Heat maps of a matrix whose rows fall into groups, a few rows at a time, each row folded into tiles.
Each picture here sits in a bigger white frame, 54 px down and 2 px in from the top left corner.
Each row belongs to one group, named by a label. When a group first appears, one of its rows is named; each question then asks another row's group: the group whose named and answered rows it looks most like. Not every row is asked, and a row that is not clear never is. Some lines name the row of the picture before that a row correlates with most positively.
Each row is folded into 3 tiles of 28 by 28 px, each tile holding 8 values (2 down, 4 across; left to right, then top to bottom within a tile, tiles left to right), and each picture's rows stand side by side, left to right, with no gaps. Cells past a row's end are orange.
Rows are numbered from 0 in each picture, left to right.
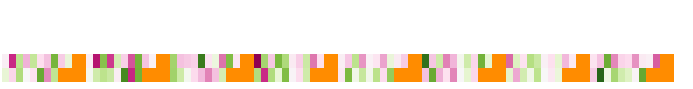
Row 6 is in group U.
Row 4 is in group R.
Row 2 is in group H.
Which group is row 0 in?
R
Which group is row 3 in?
U
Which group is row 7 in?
R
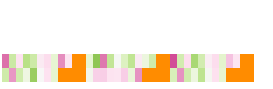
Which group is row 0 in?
U
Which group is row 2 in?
U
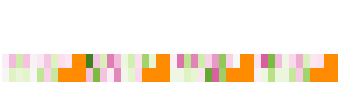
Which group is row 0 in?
R
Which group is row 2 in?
R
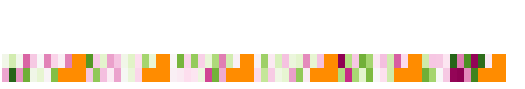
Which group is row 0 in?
R
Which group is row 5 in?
H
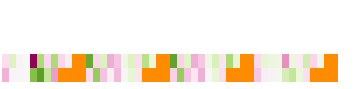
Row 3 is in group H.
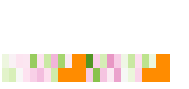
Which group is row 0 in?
H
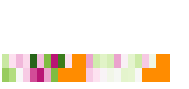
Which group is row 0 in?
H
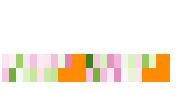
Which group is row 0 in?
R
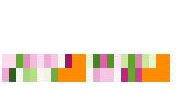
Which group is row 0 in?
R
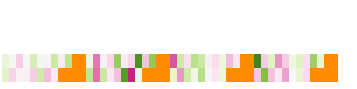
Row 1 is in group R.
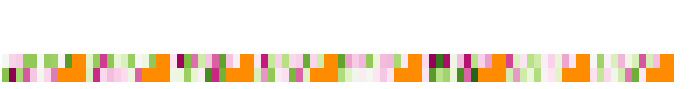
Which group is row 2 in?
R
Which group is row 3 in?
R
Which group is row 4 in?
H
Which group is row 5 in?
R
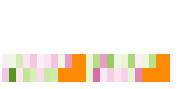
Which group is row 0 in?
R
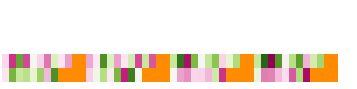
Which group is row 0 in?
R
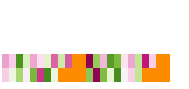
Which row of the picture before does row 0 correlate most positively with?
1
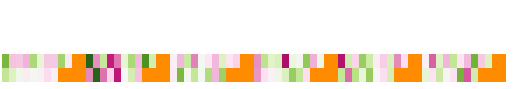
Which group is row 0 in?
H
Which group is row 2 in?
R
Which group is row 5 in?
R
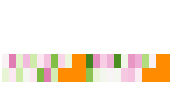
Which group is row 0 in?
R
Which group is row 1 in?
H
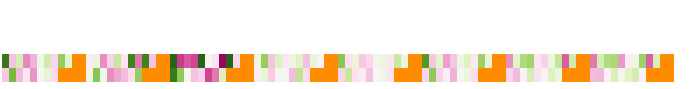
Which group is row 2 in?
H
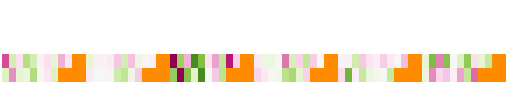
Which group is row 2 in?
U
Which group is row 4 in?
R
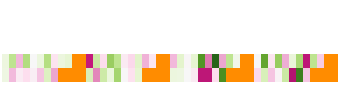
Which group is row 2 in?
H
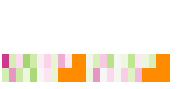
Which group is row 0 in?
U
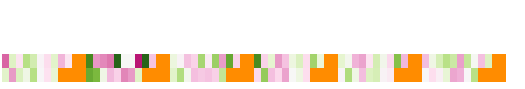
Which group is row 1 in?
H
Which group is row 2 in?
H
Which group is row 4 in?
H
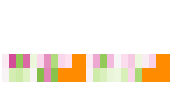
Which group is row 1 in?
R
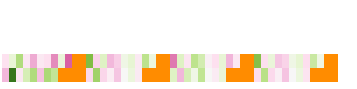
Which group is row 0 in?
R
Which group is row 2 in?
U
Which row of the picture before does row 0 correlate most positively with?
1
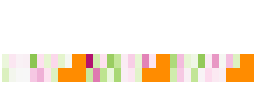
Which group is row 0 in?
H
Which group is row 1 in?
U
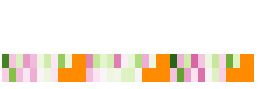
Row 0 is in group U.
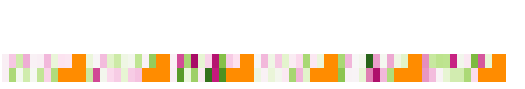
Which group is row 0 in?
R
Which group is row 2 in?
R
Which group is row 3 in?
R
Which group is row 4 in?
H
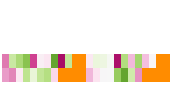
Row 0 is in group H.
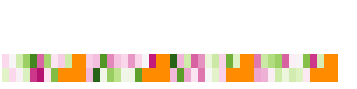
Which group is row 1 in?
R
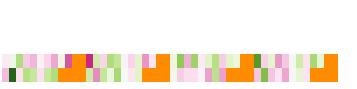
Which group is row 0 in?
R
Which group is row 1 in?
U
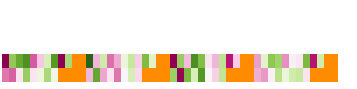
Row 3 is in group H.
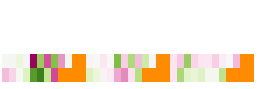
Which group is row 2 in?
R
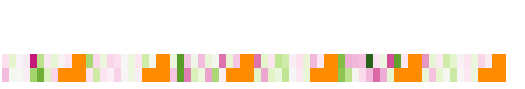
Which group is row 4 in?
H
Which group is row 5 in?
U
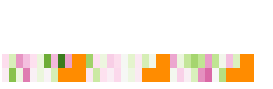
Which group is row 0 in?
H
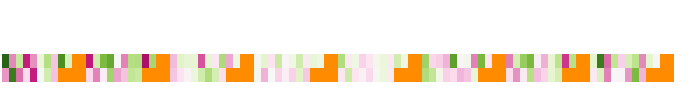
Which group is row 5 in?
H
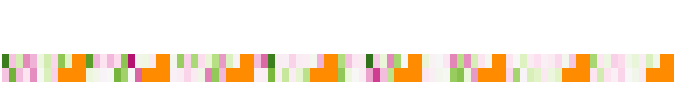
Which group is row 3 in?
R
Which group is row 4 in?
H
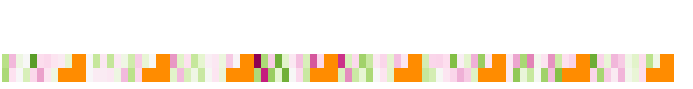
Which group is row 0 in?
H
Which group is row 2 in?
U
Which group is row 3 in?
U
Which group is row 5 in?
H
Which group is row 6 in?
R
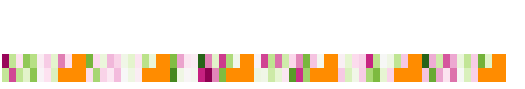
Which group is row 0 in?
U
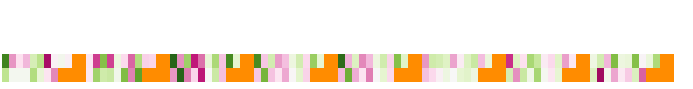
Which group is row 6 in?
U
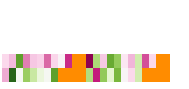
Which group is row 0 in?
R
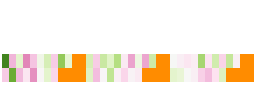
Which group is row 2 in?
H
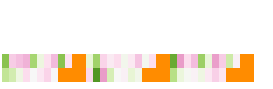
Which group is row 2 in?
H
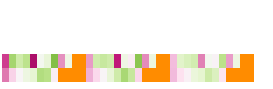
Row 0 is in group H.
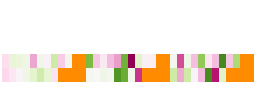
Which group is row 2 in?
R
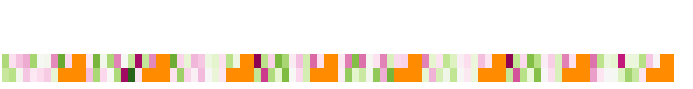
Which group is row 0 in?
H
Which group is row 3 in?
U
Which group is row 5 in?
U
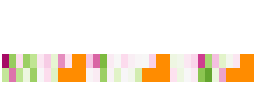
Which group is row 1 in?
R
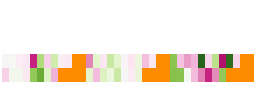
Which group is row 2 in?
H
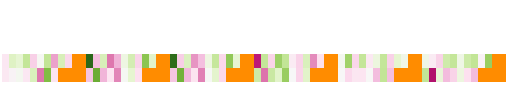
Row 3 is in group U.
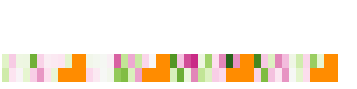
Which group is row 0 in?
H
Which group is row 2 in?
H
